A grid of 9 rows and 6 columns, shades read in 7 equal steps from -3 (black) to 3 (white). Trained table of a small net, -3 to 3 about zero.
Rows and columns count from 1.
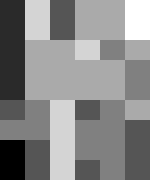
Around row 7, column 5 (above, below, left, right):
0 0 0 -1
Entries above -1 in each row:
4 4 5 5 5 4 5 3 2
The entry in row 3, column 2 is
1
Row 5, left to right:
-2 1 1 1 1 0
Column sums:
-17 5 9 4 4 5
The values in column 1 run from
-3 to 0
